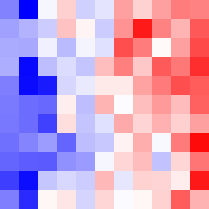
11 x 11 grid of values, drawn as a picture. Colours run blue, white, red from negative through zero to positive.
The field climbs toward the right. The middle right is the calmest part. On average the colour sits 50% of the way up the scale.
